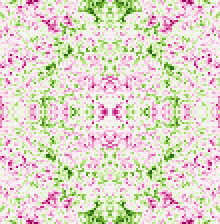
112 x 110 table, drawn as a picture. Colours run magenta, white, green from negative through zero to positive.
Mirror symmetry: left to right and top to bottom. Average level on the scale: 50%. Slope: none. Seam: none. Grain: blotchy. Histogram: bell-shaped.
